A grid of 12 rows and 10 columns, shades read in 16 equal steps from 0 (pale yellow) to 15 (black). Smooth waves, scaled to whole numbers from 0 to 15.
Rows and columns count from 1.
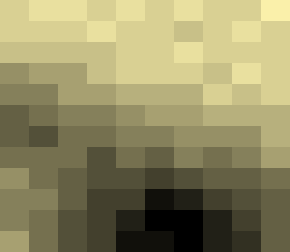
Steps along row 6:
down down same down down same down same same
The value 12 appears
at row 12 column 9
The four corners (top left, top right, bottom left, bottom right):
2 0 5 9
